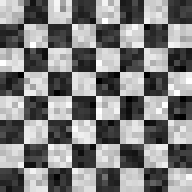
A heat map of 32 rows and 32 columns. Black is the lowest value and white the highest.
The values fall into two levels. Overall the values sit about 50% of the way up the scale. The field is checkered.
